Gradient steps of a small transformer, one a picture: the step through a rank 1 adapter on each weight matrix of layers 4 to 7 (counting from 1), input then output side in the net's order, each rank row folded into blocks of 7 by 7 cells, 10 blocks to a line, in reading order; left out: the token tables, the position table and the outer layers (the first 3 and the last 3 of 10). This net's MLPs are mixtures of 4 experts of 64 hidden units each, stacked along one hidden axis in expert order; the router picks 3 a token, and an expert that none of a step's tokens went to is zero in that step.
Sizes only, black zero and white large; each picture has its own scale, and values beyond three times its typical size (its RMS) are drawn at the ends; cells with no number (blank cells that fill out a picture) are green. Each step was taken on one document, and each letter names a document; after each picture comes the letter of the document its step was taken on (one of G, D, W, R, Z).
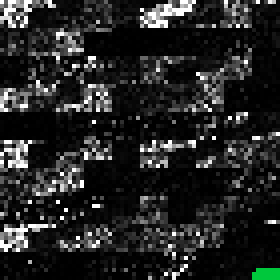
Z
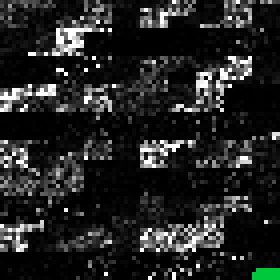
Z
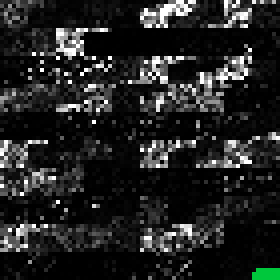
Z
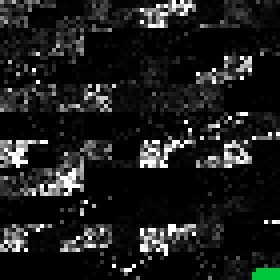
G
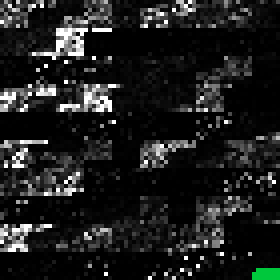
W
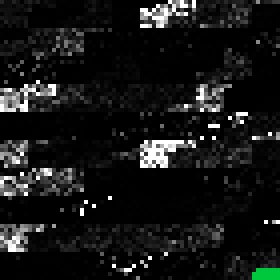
G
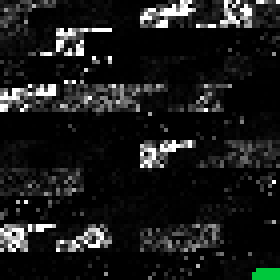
W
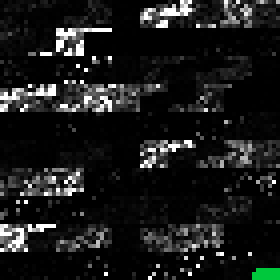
W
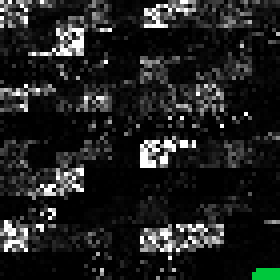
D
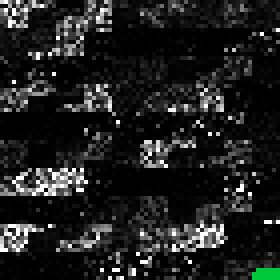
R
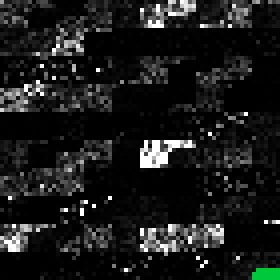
G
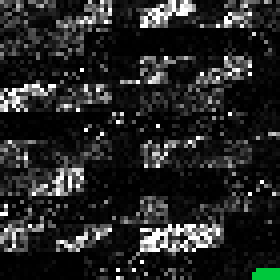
R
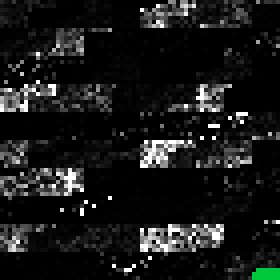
G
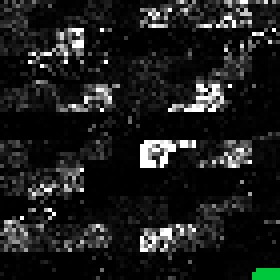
D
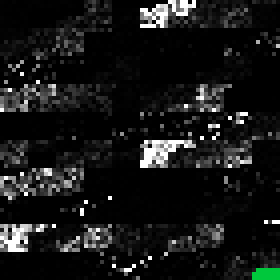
G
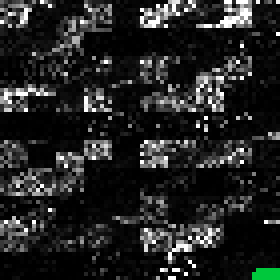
D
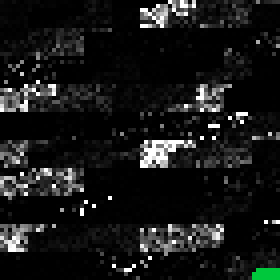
G
